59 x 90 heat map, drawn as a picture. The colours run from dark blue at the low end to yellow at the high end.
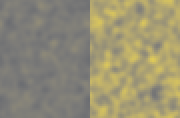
It is made of 1 by 2 panels. Panel 1,1: middling, blotchy, faint in contrast. Panel 1,2: high, blotchy.
